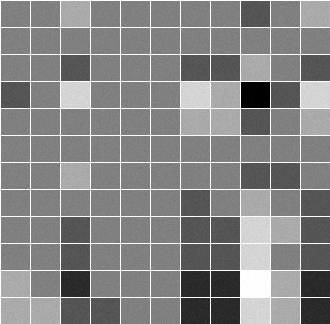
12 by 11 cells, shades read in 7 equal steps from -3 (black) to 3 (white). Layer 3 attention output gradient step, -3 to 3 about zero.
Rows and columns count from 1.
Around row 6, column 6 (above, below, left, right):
0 0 0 0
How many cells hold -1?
22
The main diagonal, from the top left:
0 0 -1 0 0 0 0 0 2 0 -2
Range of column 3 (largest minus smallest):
4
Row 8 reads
0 0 0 0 0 0 -1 0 1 0 -1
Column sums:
1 1 -2 -1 0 0 -5 -5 5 1 -4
